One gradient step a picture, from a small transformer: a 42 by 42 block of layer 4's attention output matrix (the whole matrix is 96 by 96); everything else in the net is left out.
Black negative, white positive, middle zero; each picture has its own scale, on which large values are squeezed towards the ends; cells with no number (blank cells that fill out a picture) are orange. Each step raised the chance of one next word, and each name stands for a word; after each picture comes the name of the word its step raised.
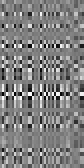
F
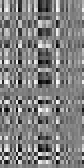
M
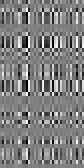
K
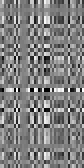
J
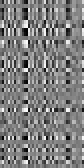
M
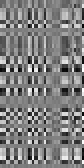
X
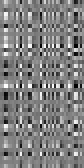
K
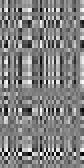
M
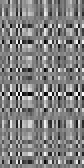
F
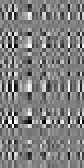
K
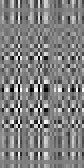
J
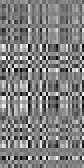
F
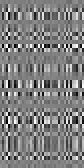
K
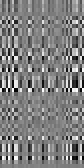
X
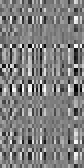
J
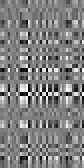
F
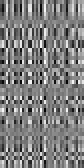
M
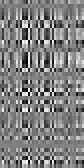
M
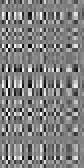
X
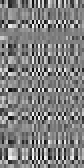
X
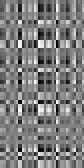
M
